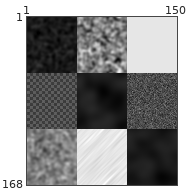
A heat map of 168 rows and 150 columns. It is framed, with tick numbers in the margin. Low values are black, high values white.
It is made of 3 by 3 panels. Panel 1,1: very low, blotchy, faint in contrast. Panel 1,2: middling, blotchy, strong in contrast. Panel 1,3: very high, flat. Panel 2,1: low, checkered. Panel 2,2: very low, smooth, faint in contrast. Panel 2,3: low, fine-grained. Panel 3,1: middling, blotchy. Panel 3,2: very high, slanting up to the right, faint in contrast. Panel 3,3: very low, smooth, faint in contrast.
